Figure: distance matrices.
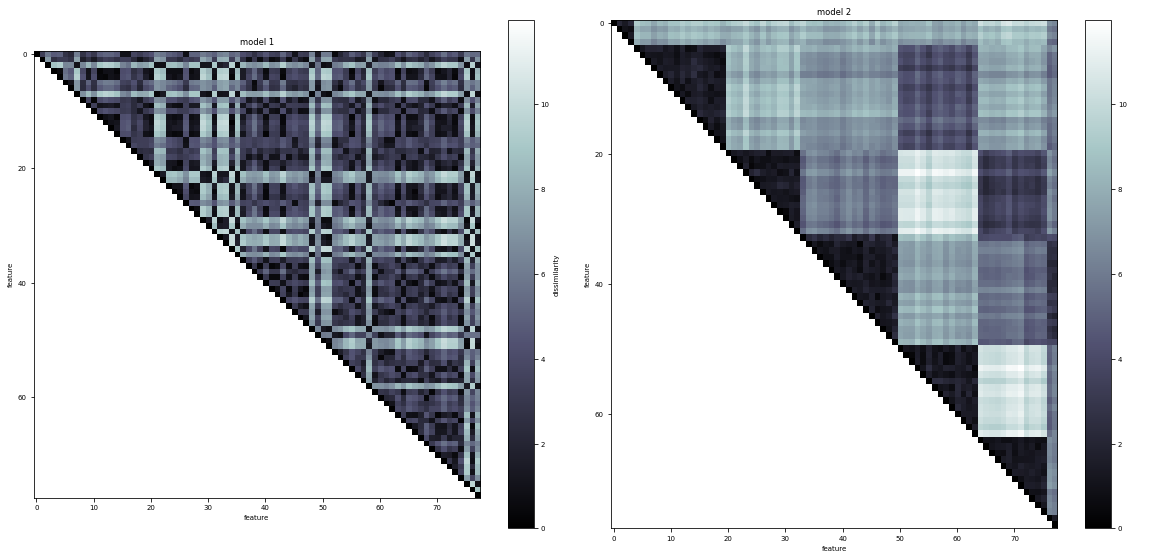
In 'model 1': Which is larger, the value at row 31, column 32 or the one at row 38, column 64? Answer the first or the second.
the first
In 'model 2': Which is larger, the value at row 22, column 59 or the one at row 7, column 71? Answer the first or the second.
the first
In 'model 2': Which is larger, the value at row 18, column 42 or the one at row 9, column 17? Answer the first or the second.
the first
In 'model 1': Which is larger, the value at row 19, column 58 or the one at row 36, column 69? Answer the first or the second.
the first
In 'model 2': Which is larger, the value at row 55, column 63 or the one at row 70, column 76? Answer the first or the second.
the second
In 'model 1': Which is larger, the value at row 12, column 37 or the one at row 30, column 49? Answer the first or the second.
the second
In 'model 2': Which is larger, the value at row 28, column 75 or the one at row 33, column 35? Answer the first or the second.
the first
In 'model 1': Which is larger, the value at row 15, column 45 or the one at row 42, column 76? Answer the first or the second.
the second
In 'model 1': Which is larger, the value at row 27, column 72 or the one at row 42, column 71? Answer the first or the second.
the second
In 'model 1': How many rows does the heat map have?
78
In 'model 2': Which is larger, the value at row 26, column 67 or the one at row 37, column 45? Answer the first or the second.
the first
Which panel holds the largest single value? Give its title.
model 2
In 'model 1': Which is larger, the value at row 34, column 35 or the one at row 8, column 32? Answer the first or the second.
the first
